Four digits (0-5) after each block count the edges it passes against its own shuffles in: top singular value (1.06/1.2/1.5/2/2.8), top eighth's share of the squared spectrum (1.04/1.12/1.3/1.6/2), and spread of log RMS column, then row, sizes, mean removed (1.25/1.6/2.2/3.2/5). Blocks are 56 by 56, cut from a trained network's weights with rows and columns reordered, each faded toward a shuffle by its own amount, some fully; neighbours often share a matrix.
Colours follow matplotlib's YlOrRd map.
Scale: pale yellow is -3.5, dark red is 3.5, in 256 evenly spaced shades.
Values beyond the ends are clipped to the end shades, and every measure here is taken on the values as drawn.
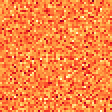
2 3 1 1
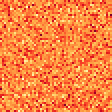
2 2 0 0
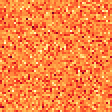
0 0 0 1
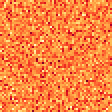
0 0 0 0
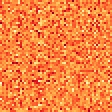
3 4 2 2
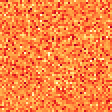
1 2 0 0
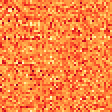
3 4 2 2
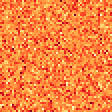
0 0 0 0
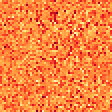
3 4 2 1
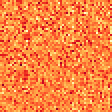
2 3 1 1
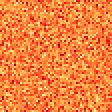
1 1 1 0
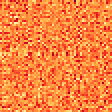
4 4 2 2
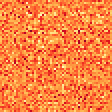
3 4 2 2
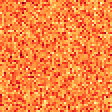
0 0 0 0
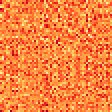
3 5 2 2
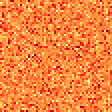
0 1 0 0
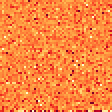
2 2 0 1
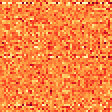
3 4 1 3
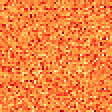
1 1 0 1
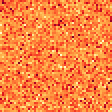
1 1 0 0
